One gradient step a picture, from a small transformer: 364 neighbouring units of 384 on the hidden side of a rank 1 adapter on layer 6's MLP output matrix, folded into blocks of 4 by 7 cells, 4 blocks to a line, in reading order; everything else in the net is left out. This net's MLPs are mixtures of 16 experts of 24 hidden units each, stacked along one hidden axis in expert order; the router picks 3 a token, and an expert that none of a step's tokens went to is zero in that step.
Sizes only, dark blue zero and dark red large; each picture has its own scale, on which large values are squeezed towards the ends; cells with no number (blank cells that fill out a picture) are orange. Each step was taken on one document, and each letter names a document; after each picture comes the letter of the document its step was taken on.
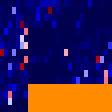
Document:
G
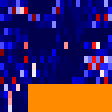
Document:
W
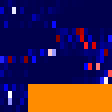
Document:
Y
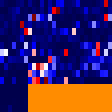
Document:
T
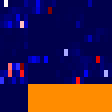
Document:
G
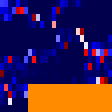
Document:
Y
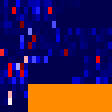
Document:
G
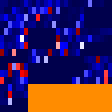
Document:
G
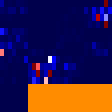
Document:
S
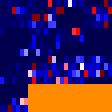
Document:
S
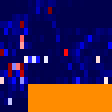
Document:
G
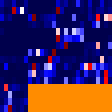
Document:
W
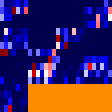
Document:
W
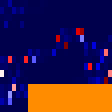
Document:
Y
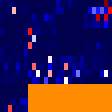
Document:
S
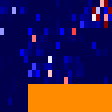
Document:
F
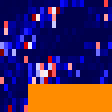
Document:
T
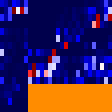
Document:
W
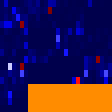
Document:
G
